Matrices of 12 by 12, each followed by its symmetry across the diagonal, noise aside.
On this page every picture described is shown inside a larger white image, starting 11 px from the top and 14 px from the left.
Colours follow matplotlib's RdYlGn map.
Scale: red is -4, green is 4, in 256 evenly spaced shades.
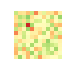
symmetric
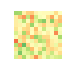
neither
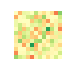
symmetric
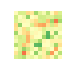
symmetric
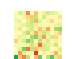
neither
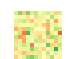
neither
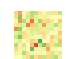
neither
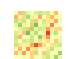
symmetric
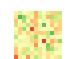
neither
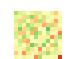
symmetric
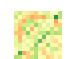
symmetric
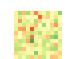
neither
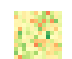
neither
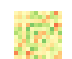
symmetric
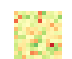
neither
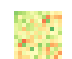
symmetric
